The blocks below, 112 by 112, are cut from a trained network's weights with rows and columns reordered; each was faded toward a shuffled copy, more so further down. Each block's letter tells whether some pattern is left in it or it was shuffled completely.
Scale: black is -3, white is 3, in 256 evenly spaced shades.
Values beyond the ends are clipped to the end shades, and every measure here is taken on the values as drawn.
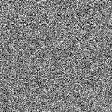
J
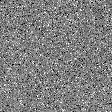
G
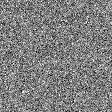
G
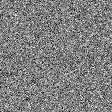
G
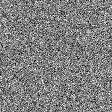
G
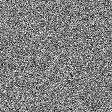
G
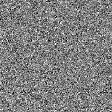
J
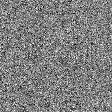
J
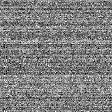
J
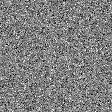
G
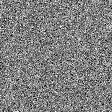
G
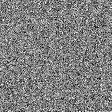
J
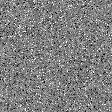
G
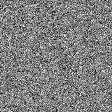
J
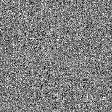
J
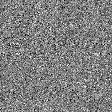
J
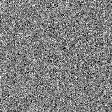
J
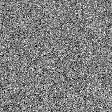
J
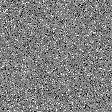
G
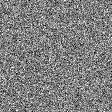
G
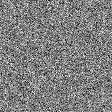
G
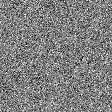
G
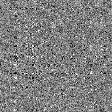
J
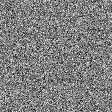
G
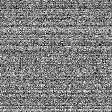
J
